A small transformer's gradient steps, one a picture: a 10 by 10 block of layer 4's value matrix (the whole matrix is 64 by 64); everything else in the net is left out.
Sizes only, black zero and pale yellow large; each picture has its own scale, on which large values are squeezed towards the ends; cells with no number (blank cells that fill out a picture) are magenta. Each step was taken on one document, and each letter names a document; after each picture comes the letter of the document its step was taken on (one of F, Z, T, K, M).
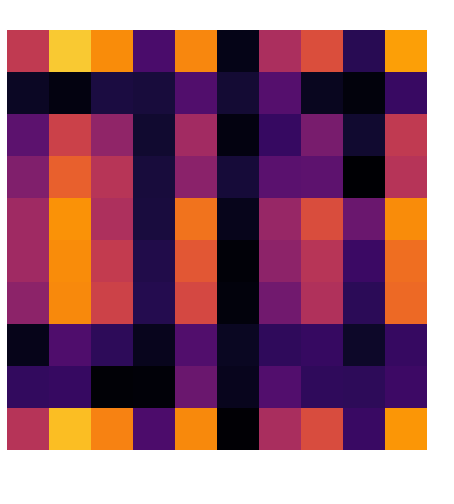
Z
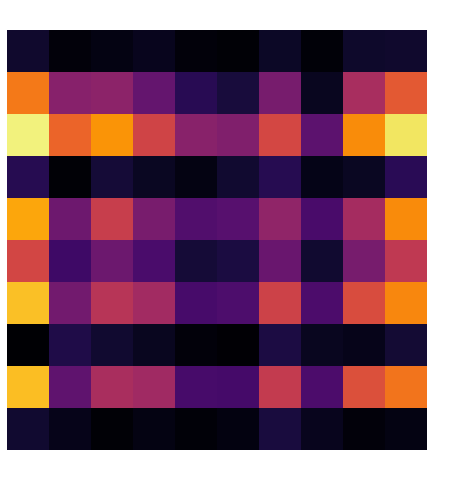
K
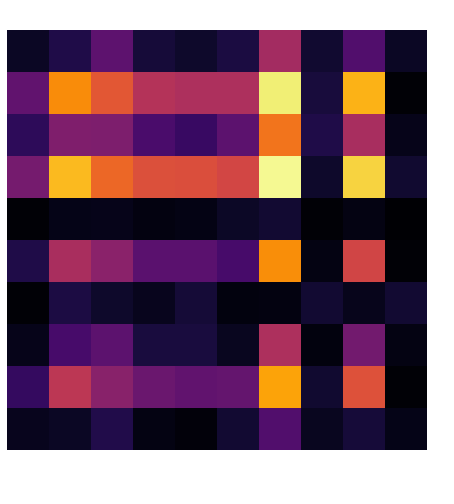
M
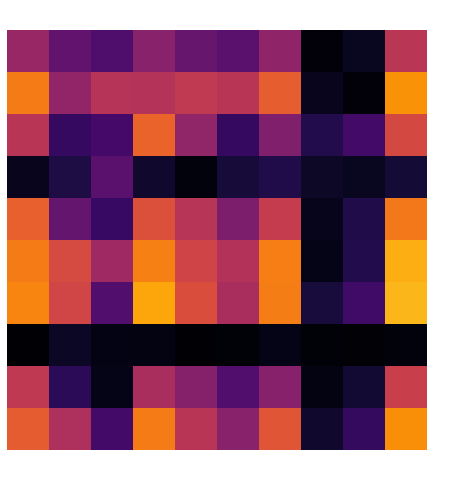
K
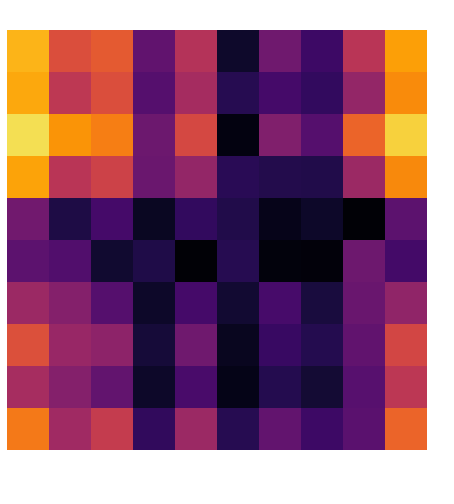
K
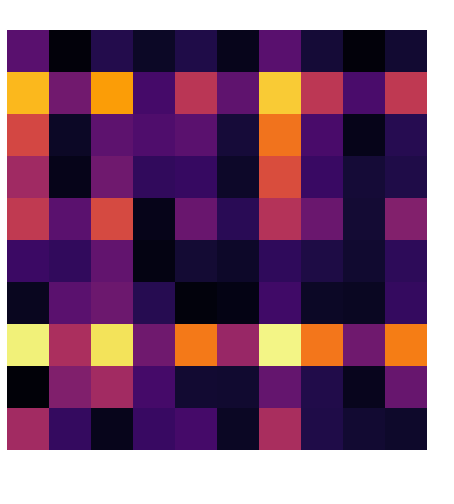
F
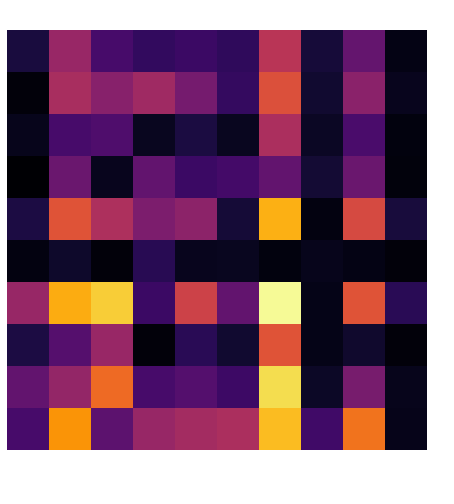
M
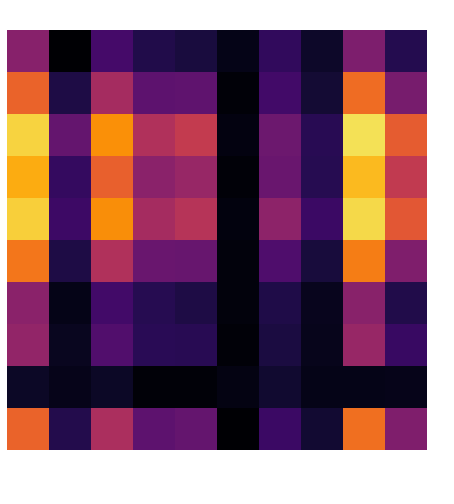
K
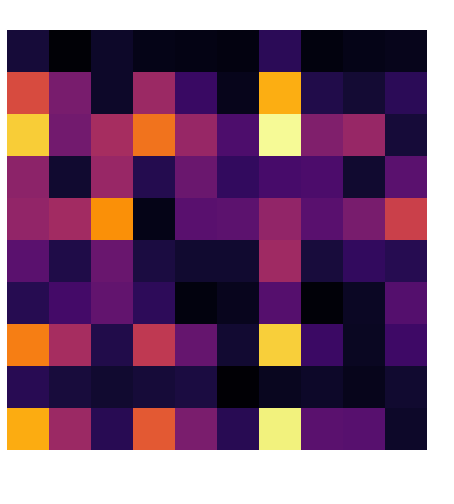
F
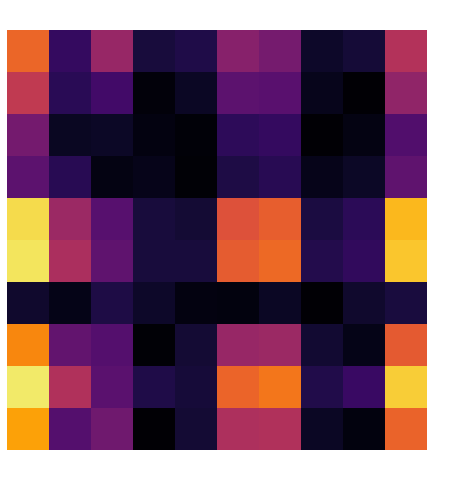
K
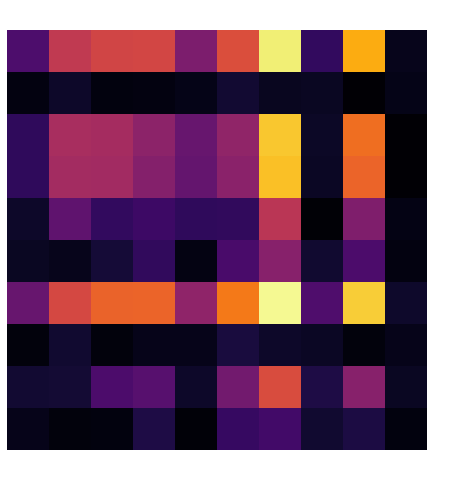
M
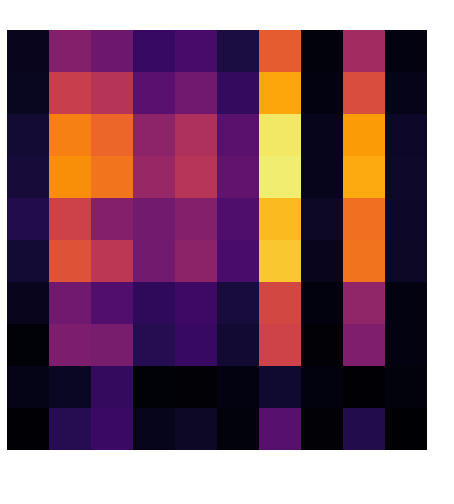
M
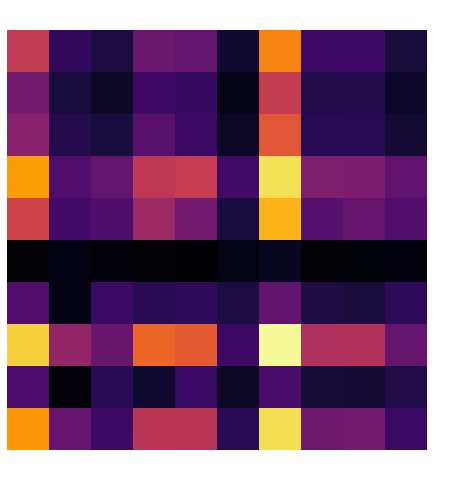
F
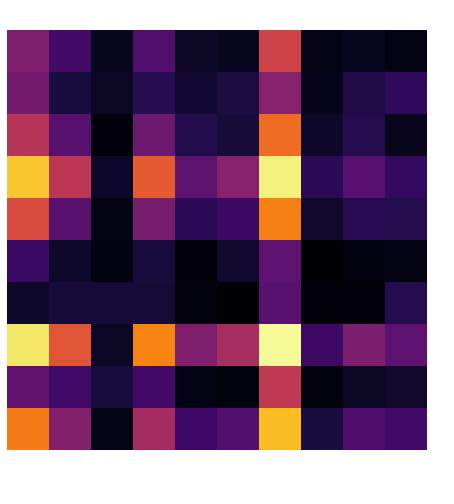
F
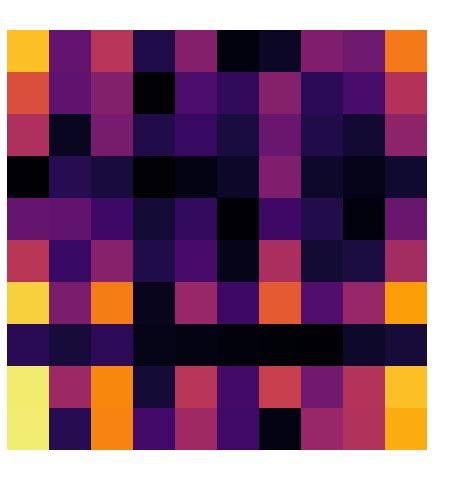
K
